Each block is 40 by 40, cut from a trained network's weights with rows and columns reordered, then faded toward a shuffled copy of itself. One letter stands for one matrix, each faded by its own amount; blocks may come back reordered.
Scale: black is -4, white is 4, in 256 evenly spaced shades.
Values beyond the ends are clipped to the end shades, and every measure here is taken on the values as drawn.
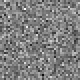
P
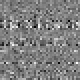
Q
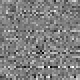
Q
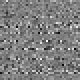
Q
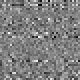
Q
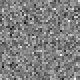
P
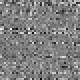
Q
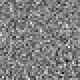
P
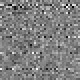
Q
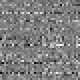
Q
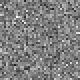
P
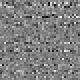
Q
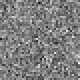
P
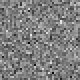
P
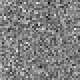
P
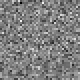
P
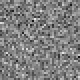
P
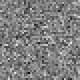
P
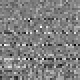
Q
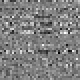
Q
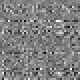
Q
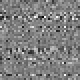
Q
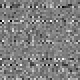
Q
